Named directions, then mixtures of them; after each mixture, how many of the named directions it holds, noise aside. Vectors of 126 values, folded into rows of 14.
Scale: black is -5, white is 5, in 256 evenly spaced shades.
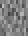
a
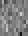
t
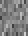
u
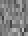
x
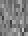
one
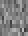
one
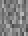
three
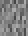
three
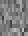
one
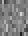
three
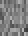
two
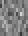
two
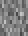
three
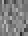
two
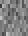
two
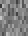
two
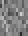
two
